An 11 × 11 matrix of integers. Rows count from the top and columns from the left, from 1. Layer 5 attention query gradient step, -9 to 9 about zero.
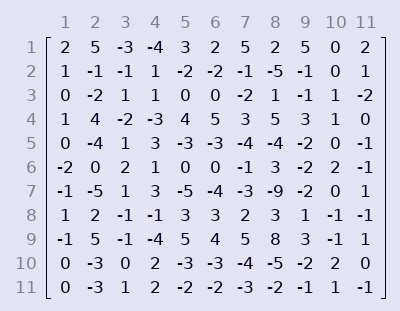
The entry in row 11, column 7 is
-3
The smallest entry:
-9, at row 7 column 8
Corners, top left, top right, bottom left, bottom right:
2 2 0 -1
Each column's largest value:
2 5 2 3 5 5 5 8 5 2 2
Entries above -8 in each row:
11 11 11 11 11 11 10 11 11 11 11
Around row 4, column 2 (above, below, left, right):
-2 -4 1 -2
